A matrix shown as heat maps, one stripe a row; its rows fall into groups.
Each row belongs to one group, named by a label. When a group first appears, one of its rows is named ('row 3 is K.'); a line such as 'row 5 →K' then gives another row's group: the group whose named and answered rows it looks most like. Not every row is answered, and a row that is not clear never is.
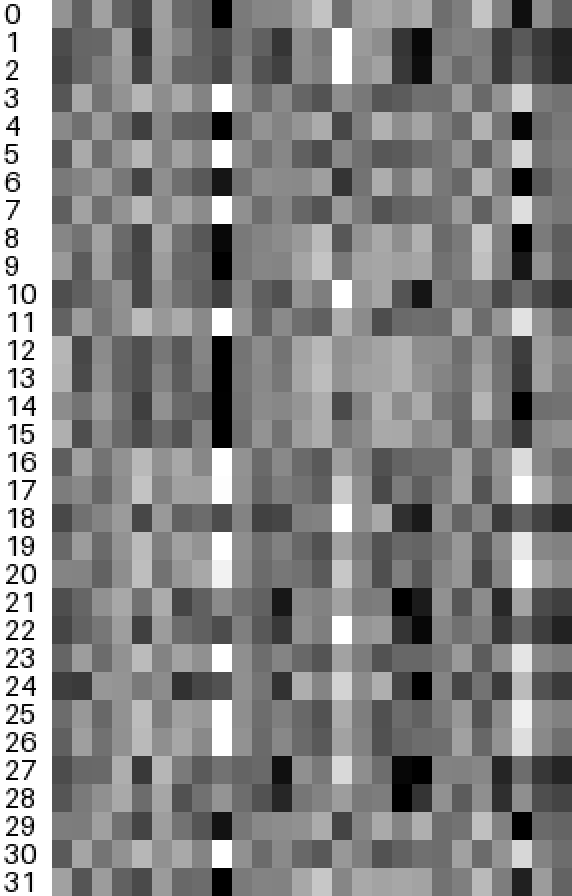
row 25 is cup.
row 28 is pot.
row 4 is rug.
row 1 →pot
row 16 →cup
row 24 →pot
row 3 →cup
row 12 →rug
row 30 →cup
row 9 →rug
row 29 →rug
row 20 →cup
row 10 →pot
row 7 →cup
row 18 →pot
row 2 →pot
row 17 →cup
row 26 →cup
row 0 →rug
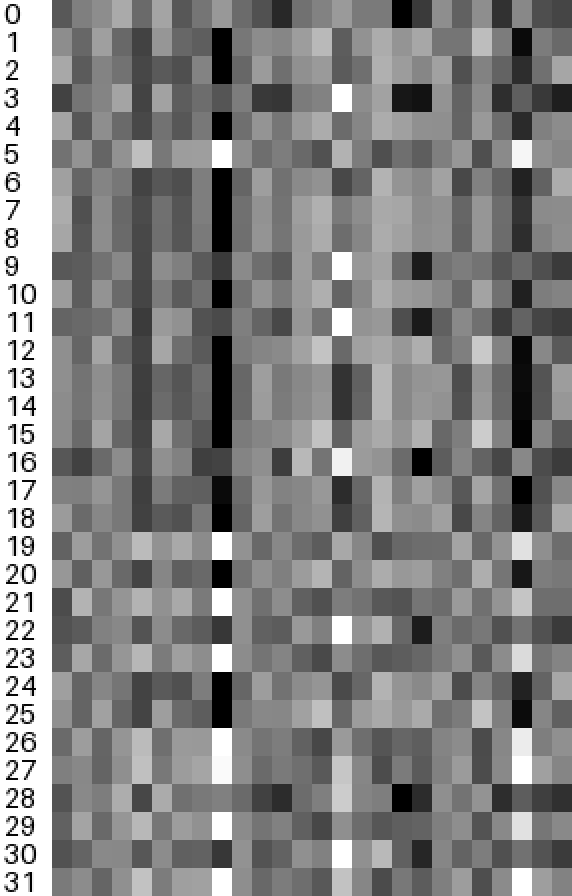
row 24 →rug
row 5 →cup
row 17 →rug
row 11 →pot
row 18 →rug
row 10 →rug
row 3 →pot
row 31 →cup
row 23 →cup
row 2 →rug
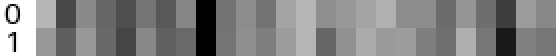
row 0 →rug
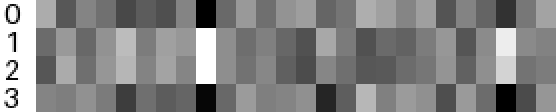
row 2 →cup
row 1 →cup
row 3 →rug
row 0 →rug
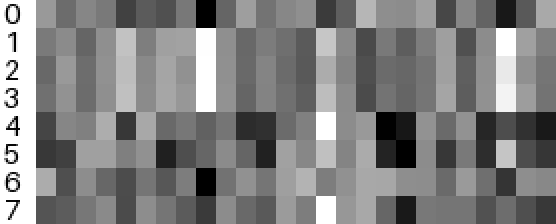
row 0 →rug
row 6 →rug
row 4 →pot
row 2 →cup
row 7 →pot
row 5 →pot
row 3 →cup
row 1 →cup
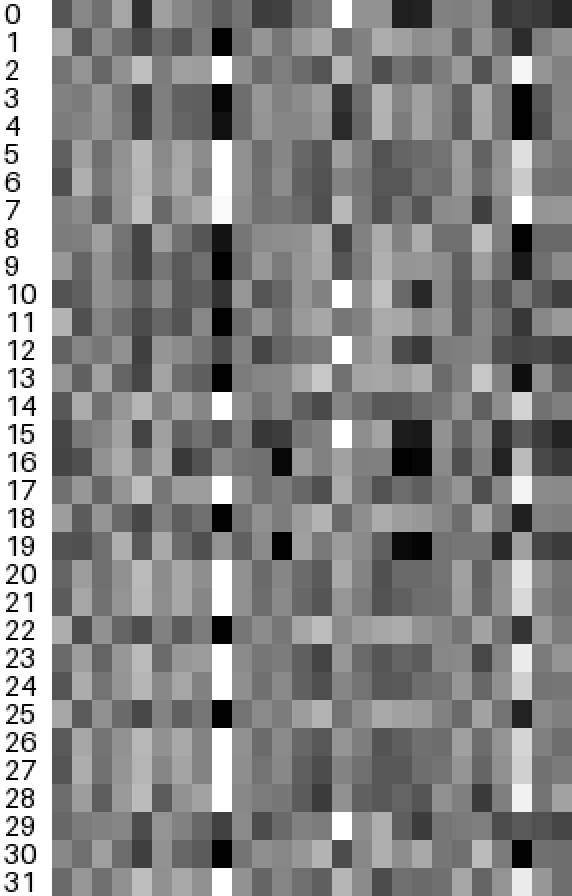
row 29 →pot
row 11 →rug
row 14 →cup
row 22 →rug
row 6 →cup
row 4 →rug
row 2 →cup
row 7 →cup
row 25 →rug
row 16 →pot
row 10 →pot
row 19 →pot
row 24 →cup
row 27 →cup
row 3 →rug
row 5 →cup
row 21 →cup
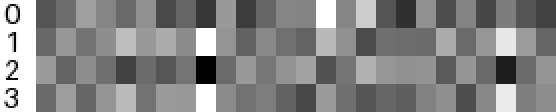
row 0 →pot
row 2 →rug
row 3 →cup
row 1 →cup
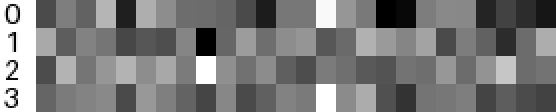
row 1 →rug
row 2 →cup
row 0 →pot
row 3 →pot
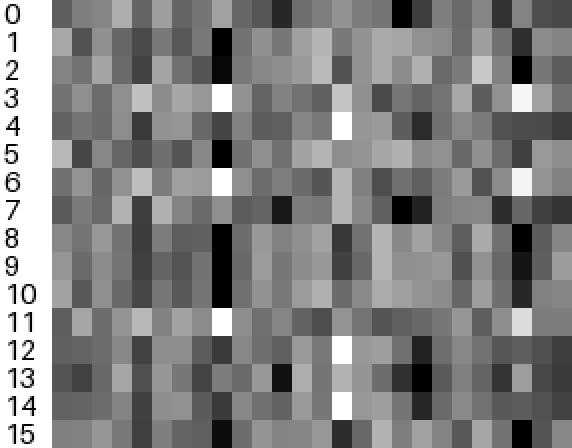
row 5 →rug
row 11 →cup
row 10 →rug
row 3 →cup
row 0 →pot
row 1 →rug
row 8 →rug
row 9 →rug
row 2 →rug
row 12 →pot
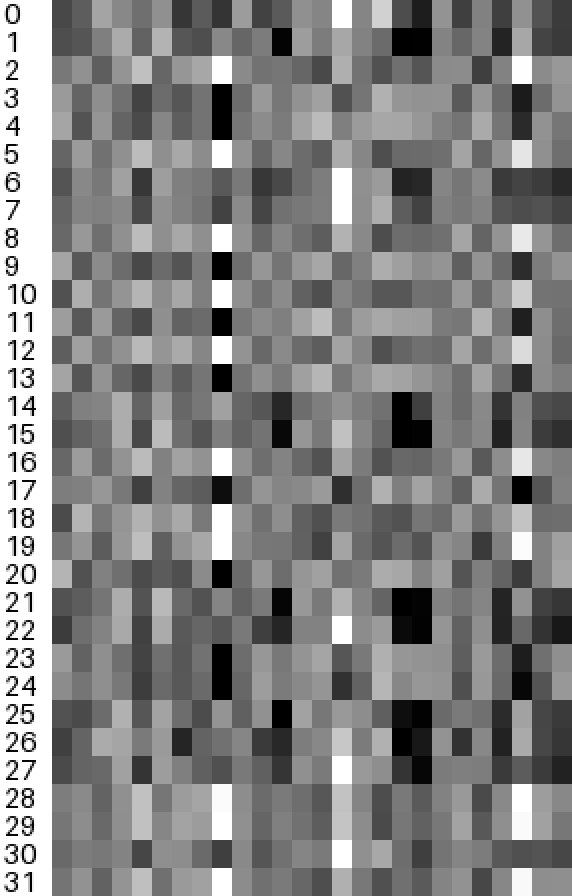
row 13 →rug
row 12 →cup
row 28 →cup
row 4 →rug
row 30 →pot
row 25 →pot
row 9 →rug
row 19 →cup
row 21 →pot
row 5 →cup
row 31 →cup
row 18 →cup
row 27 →pot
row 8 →cup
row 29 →cup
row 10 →cup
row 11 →rug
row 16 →cup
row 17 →rug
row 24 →rug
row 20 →rug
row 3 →rug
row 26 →pot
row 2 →cup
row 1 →pot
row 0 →pot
